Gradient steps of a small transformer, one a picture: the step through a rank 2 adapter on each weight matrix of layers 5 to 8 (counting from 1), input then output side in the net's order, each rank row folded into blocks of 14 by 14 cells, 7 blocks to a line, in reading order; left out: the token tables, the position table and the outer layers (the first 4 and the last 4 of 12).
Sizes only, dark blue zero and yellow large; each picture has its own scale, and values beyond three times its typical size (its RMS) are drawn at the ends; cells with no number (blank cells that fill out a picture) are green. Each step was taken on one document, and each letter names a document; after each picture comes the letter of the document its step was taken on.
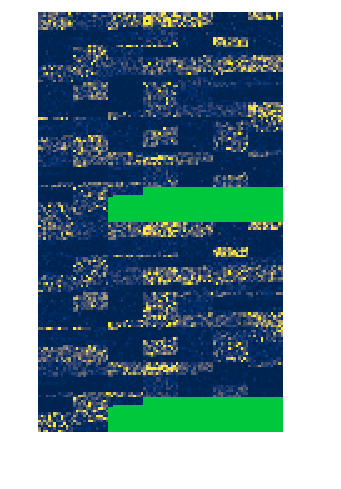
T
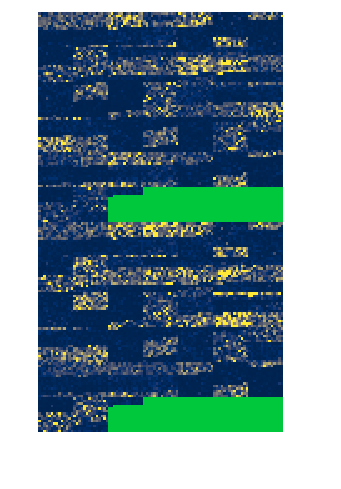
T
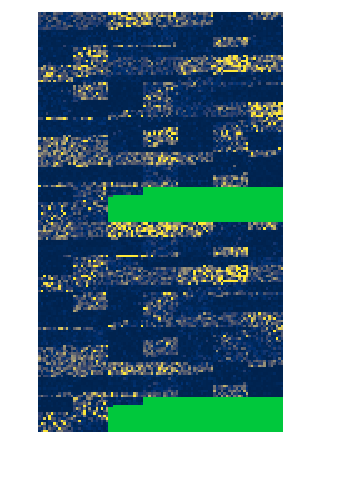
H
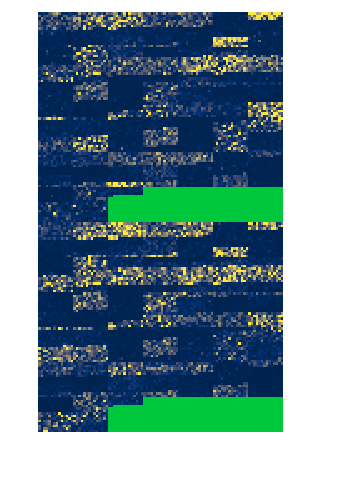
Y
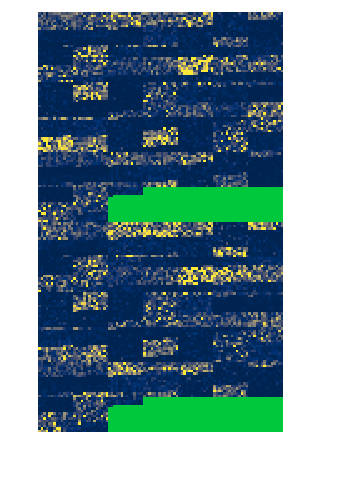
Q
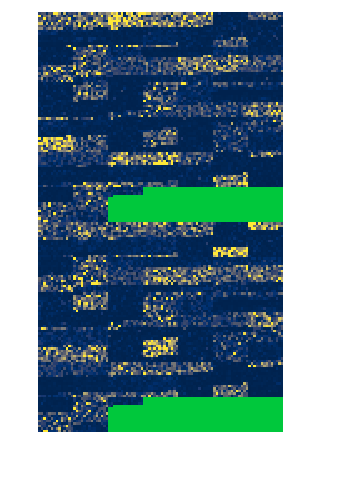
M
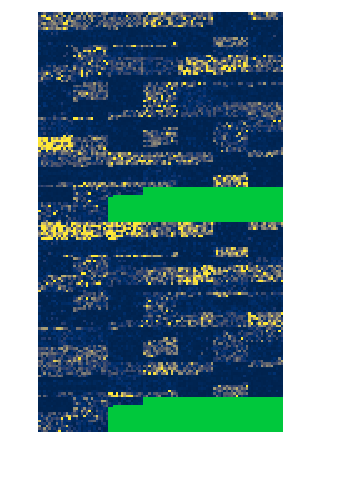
M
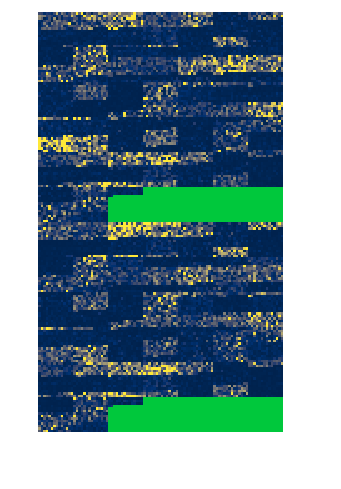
Y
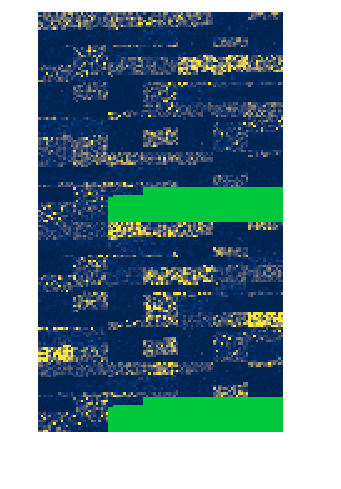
Q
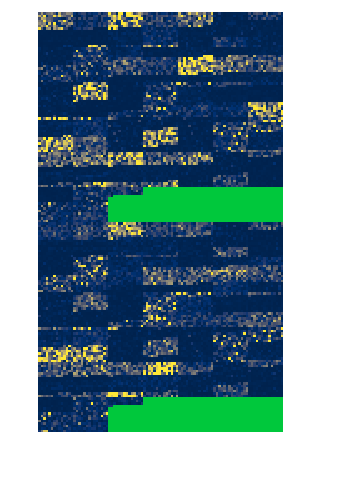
Q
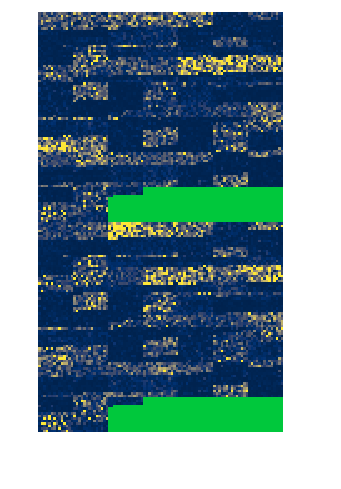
H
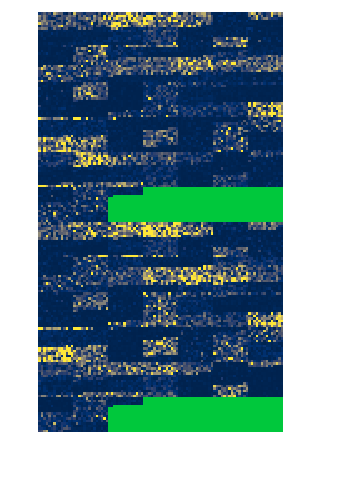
T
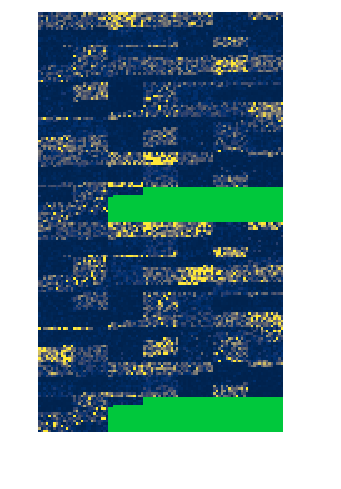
Y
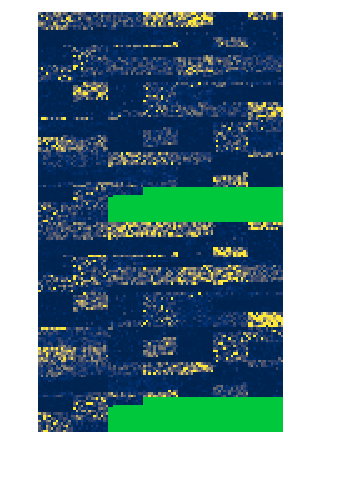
M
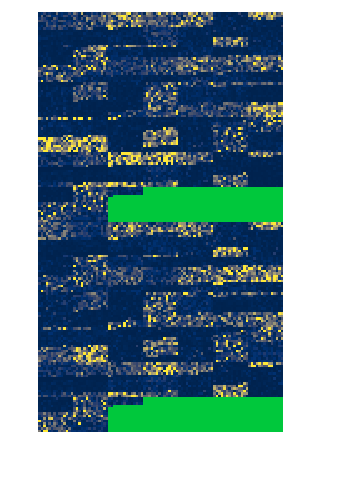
H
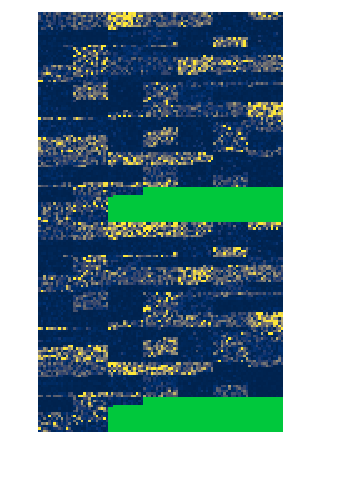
Y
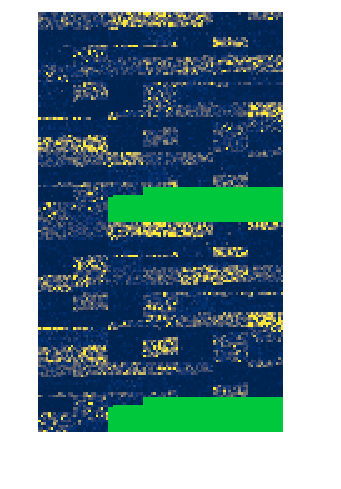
Q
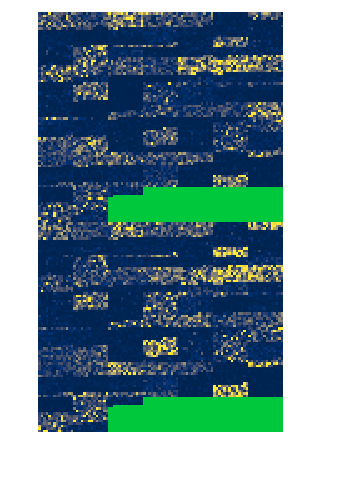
Y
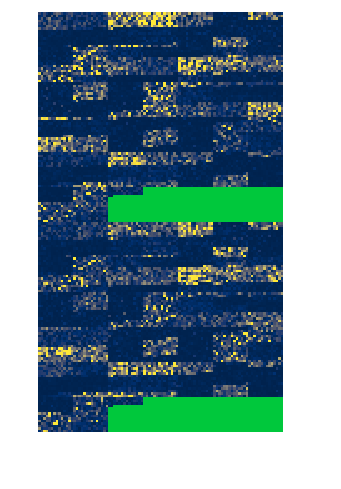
M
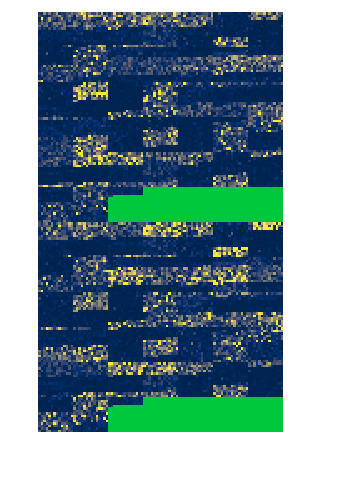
T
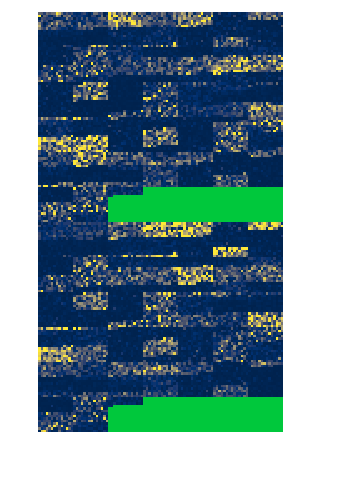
Y
